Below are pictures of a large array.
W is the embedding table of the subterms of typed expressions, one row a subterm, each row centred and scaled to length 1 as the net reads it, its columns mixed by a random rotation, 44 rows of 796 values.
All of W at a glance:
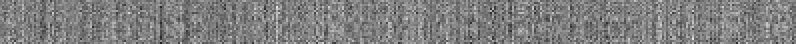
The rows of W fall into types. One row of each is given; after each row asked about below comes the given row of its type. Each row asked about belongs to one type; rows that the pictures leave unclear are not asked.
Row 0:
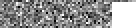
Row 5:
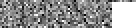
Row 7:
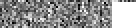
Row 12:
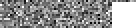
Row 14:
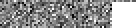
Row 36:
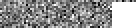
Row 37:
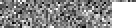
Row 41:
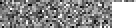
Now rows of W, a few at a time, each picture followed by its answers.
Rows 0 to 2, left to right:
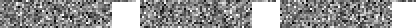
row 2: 36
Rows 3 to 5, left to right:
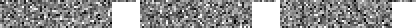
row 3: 12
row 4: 41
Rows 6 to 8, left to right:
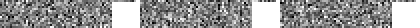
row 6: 41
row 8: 41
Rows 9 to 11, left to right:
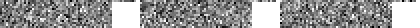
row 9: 7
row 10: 37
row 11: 36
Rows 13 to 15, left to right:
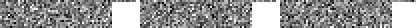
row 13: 12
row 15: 41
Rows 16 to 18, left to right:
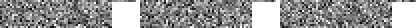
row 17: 41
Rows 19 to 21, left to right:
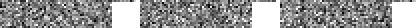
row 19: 5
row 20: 14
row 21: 5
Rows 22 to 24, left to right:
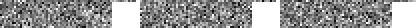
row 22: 37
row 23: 36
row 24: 0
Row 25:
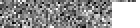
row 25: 37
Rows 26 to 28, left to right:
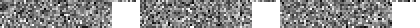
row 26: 37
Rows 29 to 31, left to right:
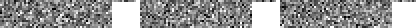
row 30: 36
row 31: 37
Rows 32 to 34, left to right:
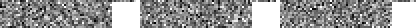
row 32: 5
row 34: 0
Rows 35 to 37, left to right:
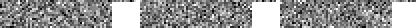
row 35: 5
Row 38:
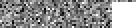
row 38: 5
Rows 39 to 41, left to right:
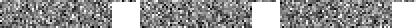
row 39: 36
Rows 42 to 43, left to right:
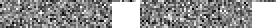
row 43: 7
